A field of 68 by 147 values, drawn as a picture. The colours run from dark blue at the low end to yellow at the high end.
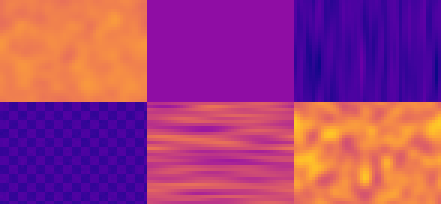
The table splits into 2 rows of 3 panels. Panel 1,1: high, blotchy, faint in contrast. Panel 1,2: low, flat. Panel 1,3: very low, streaked downward, faint in contrast. Panel 2,1: very low, checkered, faint in contrast. Panel 2,2: middling, streaked across. Panel 2,3: high, blotchy.
